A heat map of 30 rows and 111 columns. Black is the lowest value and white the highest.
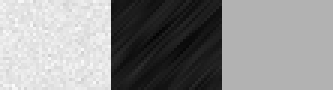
It is made of 1 by 3 panels. Panel 1,1: very high, fine-grained, faint in contrast. Panel 1,2: very low, slanting up to the right, faint in contrast. Panel 1,3: high, flat.
